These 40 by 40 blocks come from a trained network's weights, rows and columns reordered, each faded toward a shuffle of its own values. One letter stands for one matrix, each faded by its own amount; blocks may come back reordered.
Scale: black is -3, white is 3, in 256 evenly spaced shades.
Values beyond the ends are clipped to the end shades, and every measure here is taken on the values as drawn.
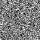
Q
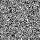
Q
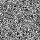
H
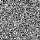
Q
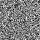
Q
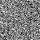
Q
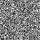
Q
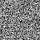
H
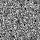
H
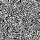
H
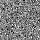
H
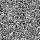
Q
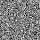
H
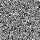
H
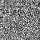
Q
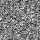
Q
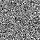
H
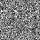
Q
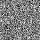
Q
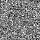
Q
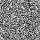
Q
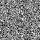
H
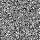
Q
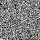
Q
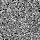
H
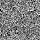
H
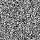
Q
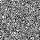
H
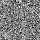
Q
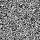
H
